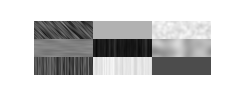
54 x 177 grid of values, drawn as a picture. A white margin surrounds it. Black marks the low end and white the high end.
The table splits into 3 rows of 3 panels. Panel 1,1: low, slanting down to the right. Panel 1,2: high, flat. Panel 1,3: very high, blotchy, faint in contrast. Panel 2,1: middling, streaked across, faint in contrast. Panel 2,2: very low, streaked downward, faint in contrast. Panel 2,3: high, smooth. Panel 3,1: low, streaked downward. Panel 3,2: very high, streaked downward, faint in contrast. Panel 3,3: low, flat.
